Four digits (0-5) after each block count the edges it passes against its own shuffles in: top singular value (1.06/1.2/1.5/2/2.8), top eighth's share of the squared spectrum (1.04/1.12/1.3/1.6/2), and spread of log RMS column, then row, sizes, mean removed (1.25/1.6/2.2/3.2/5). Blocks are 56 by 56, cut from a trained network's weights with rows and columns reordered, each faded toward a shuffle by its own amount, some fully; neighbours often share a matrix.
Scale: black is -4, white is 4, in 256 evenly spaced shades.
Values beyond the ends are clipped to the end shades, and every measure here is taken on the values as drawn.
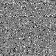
2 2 0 1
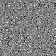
2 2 0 1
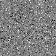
2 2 0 1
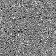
2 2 0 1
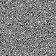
0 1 0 0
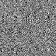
3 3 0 1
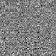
3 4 2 2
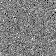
0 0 0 0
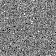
0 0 0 0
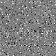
2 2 0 1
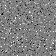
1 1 0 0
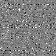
3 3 0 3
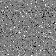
2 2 0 1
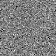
3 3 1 1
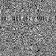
3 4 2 2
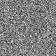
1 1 0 0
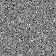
1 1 0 0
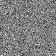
0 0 0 0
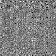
3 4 1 2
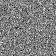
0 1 0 0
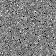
0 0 0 0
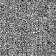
3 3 0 1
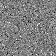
0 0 0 0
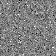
2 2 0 0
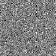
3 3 1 1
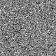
0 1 0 0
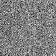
2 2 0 1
